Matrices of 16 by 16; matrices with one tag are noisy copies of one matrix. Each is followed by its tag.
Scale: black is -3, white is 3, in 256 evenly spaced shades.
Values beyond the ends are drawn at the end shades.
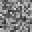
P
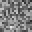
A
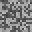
P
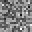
P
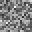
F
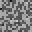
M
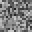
A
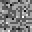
P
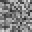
P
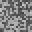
A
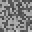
A
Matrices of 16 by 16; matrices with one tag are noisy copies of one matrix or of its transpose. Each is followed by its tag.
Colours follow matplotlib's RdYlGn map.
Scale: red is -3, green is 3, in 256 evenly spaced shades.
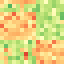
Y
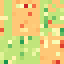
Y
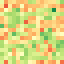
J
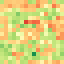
J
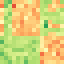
Y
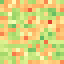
J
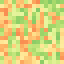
J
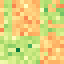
Y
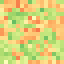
J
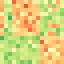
Y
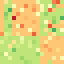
Y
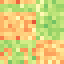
Y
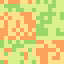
Y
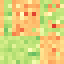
Y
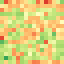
J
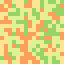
J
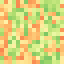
J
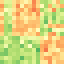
Y
